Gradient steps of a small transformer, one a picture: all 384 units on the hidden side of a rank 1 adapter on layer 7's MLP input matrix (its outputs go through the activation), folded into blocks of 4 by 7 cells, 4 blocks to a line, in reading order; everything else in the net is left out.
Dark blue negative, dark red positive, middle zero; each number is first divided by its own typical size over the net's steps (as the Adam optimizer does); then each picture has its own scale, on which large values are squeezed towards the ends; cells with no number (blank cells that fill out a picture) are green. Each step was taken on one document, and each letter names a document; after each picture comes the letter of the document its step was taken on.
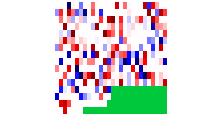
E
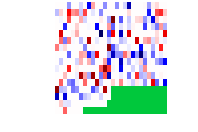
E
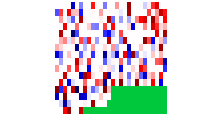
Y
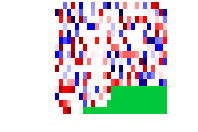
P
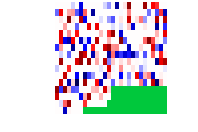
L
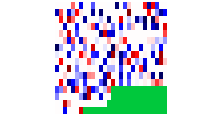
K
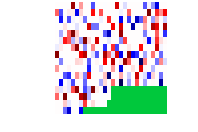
Y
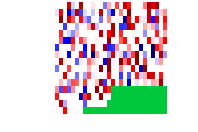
K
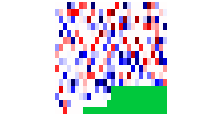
K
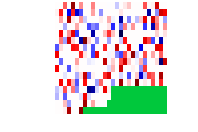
Y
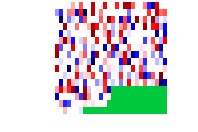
K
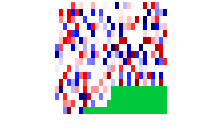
Y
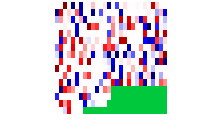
P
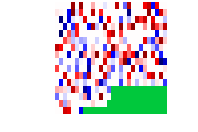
K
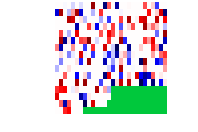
L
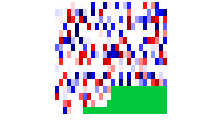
L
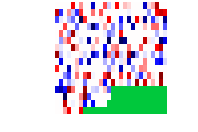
Y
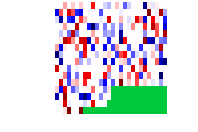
Y
